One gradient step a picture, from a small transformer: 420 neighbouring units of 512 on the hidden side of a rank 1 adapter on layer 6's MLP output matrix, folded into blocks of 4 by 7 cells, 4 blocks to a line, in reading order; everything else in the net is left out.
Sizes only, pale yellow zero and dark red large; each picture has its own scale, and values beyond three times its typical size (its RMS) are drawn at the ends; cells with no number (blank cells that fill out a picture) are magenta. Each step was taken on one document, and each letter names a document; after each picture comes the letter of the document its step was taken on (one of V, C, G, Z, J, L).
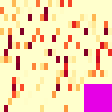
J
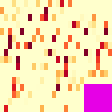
J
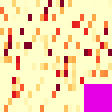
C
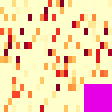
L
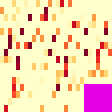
J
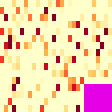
L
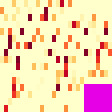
J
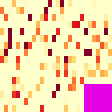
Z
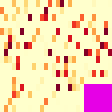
L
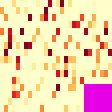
C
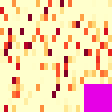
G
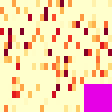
G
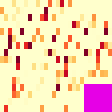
J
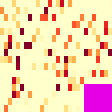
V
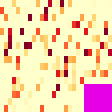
C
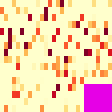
G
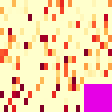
Z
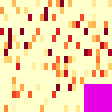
G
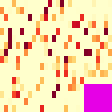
Z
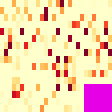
C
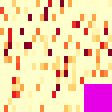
C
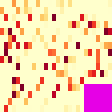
V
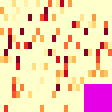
J
